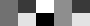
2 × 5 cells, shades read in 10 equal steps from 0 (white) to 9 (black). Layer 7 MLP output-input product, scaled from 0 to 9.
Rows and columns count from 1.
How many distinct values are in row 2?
4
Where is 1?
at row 2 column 2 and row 2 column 5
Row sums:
23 20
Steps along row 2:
down up down down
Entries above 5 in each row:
2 1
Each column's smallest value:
5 1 0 4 1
